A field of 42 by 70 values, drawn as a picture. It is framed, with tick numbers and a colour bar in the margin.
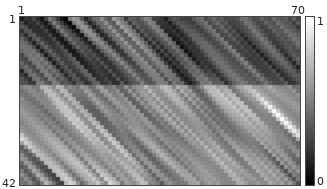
Overall the values sit about 50% of the way up the scale. The values follow a bell shape. The bottom part is higher, past a seam about 40% of the way down. The grain runs diagonally down to the right.
